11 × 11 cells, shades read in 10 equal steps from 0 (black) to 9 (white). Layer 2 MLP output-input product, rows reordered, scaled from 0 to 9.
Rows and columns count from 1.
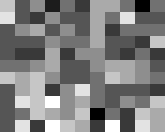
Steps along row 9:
up down up down up down down up down up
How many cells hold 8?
6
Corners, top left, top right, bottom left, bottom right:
7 4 3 6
